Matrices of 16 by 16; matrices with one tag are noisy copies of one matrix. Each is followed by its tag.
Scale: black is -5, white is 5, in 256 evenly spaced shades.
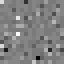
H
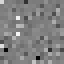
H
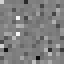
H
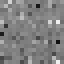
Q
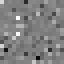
H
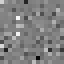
H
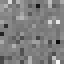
Q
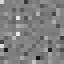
H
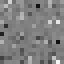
Q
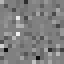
H
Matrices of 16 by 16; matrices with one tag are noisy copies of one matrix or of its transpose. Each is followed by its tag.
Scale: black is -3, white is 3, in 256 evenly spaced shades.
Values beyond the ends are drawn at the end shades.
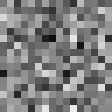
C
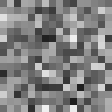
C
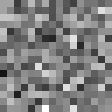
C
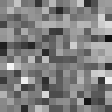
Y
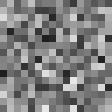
C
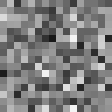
C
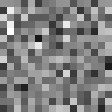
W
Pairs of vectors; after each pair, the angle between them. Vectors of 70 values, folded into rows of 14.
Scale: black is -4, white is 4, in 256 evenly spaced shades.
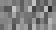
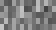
partly opposed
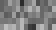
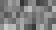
nearly parallel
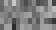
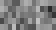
partly opposed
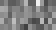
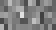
partly opposed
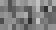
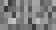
partly aligned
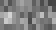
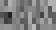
nearly opposite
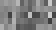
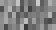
partly aligned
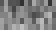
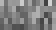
nearly opposite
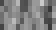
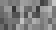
partly opposed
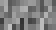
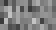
orthogonal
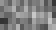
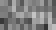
nearly parallel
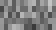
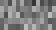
nearly opposite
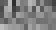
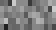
partly opposed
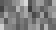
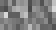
partly aligned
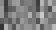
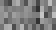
partly aligned
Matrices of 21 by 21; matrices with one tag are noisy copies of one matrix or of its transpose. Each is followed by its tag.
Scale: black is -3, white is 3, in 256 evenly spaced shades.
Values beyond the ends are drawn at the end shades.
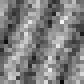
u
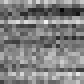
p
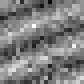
u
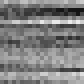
p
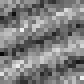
u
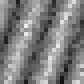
u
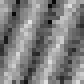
u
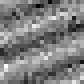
u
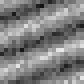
u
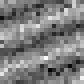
u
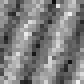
u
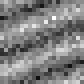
u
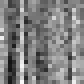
p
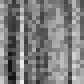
p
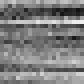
p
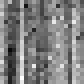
p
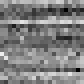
p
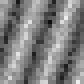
u
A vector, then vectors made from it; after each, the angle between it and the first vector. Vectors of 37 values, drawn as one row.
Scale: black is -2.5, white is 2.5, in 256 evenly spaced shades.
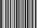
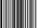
partly aligned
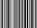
partly aligned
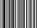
nearly opposite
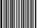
partly aligned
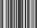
partly aligned
